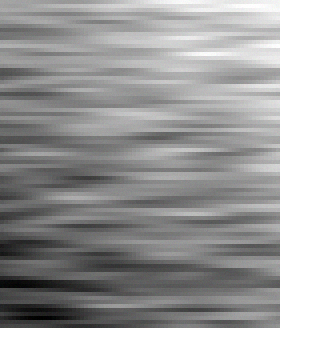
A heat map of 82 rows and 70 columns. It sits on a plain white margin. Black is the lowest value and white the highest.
The top right is the ninth with the highest average. The values follow a bell shape. There is an overall slope up to the top right. No lone cell stands out from its neighbours. Streaks run across, left to right. The bottom left is the ninth with the lowest average.
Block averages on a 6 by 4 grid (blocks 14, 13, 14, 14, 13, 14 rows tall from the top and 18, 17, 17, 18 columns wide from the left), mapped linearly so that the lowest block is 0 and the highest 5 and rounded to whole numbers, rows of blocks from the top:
3 4 5 5 | 2 3 4 4 | 2 3 3 3 | 2 2 3 3 | 1 1 2 2 | 0 1 2 2
